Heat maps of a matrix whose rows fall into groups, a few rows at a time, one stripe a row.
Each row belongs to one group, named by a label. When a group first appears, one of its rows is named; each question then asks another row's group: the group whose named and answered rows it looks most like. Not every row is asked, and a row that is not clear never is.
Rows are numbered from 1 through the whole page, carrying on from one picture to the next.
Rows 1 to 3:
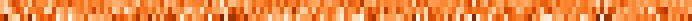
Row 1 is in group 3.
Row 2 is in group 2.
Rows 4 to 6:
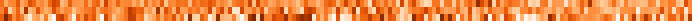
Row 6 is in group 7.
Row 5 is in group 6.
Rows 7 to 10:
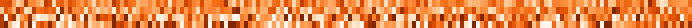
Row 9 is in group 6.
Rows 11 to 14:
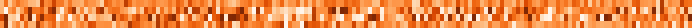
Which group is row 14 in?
6
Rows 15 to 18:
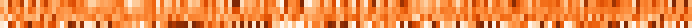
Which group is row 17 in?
2
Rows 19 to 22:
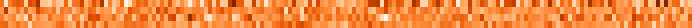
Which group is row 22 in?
7
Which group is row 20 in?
6
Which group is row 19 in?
2
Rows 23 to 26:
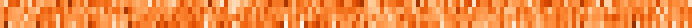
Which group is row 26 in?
6
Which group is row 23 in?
3
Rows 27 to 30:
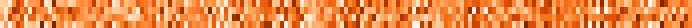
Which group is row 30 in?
2
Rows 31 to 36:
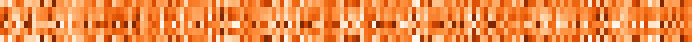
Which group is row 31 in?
2
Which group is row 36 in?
2
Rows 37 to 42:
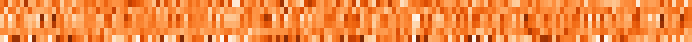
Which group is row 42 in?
3
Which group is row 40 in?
2
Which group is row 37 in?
6
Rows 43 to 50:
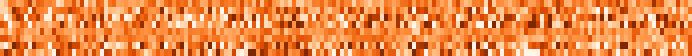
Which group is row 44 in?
3
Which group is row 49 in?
3
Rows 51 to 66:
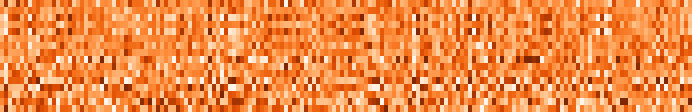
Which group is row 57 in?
7
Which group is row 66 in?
6
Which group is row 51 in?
6
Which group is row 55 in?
3
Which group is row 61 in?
3
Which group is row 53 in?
3
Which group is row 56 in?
2
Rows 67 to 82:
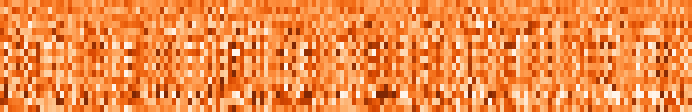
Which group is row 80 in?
6
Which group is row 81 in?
7
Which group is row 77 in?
2
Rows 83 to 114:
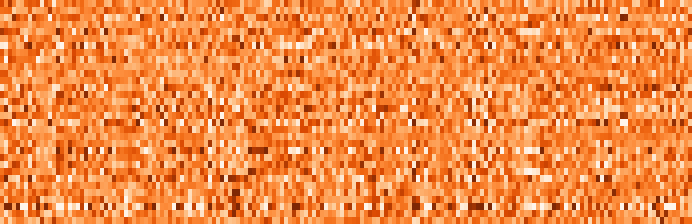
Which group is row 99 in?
3
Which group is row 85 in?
3
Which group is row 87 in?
7
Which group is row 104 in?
7
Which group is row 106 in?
3
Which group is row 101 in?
7
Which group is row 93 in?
7
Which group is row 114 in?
2
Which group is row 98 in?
6
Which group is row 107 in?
7
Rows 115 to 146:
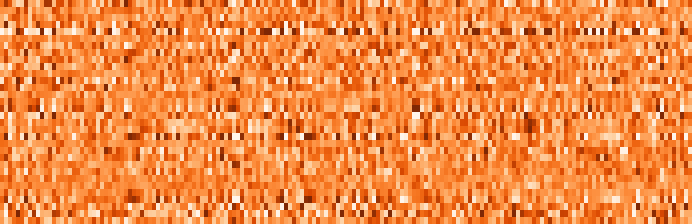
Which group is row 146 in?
2
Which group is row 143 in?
6
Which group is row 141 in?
7
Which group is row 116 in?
6
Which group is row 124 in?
2
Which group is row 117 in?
3
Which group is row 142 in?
6
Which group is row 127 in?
7
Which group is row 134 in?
6
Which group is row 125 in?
3
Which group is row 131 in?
2
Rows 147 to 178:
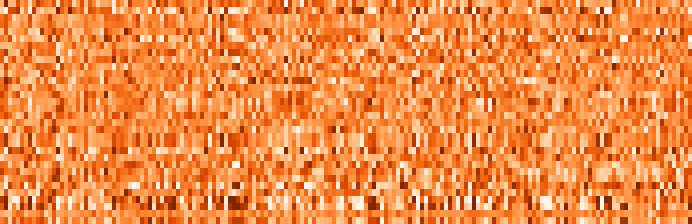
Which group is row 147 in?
6
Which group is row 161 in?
7
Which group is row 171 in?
7
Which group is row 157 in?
2
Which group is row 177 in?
2
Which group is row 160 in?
7
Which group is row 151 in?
2
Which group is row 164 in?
2
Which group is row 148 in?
3
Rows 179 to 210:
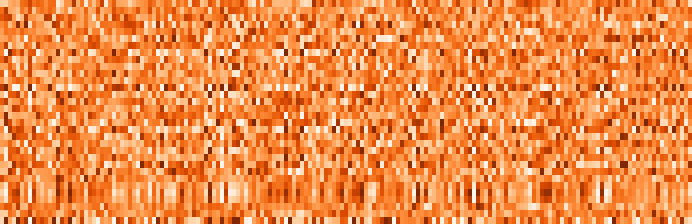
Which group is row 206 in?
3
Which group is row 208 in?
7
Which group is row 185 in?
6
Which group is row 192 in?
3
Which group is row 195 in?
6
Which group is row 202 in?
3
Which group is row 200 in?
3
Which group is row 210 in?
6
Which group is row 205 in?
3
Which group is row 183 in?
7
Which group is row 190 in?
2
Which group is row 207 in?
3
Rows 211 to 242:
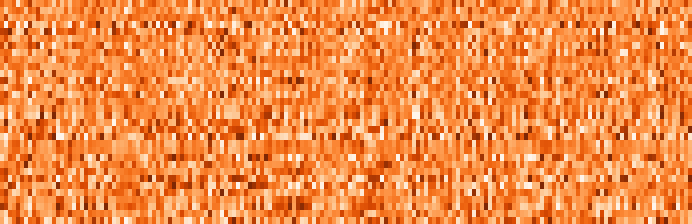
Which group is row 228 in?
6
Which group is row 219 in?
7
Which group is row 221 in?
2
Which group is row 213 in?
6
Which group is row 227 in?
2
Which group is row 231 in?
3
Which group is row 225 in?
7
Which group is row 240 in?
7
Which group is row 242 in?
2
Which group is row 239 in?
7
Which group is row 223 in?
2
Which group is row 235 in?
7
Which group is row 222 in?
7
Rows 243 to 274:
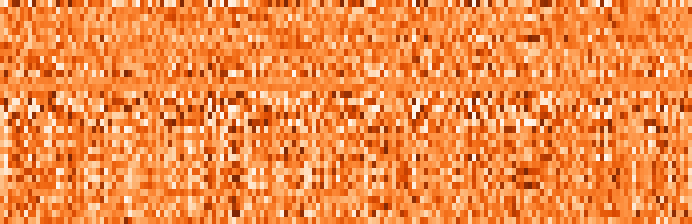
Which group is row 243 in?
3
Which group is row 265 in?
3
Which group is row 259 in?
3
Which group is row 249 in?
7
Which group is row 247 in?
3
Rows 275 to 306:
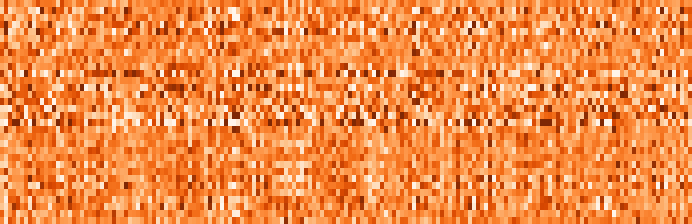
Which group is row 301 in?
2
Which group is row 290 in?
2
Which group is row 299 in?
6
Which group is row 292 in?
3
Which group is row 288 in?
3
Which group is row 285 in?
6
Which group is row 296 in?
6
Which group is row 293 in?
6
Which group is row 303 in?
3
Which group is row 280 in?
2
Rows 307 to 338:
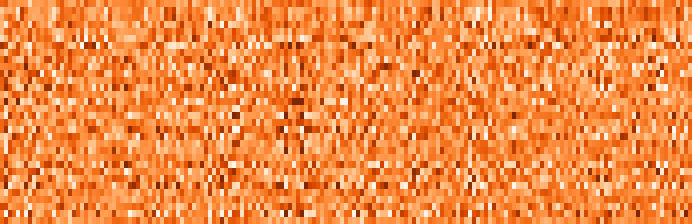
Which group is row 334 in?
3
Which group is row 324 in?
7
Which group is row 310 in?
3
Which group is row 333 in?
6
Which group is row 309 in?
7
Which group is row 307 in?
7
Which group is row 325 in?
6
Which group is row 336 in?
7
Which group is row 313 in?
7
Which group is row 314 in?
3
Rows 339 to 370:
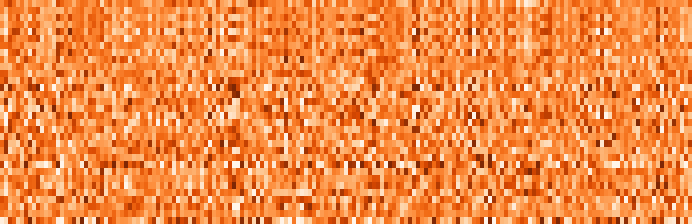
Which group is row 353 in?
6
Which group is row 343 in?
3
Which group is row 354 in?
2
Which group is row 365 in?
2
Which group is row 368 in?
6
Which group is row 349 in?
7
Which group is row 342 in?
2
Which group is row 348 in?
2
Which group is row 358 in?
6
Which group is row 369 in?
6
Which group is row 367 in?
7
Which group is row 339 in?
7
